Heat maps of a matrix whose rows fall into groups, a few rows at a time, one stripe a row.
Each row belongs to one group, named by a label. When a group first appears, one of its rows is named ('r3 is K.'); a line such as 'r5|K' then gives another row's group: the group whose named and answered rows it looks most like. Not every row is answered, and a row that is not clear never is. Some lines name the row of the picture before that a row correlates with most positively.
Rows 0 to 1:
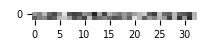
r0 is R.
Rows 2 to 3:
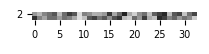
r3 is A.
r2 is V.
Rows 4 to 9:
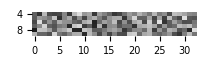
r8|R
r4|A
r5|V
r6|R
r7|A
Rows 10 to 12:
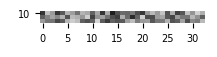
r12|R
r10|A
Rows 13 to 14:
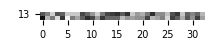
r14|R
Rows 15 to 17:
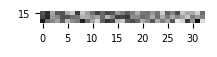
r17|R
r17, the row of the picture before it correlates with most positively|14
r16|A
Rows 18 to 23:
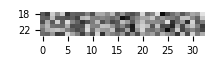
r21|V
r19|A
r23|R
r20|R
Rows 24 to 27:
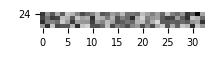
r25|V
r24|R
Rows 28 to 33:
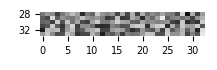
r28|R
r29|A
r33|R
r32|R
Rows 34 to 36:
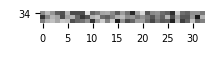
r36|V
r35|R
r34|V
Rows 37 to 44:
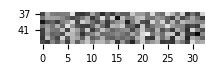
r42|R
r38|V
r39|A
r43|V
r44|V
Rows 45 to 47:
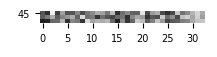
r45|V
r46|A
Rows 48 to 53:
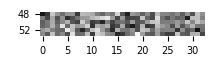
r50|A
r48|A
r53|V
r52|R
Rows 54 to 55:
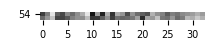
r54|A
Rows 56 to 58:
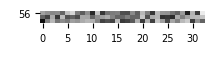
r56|R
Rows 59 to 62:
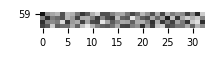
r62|A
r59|R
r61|V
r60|A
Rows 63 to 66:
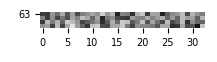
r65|R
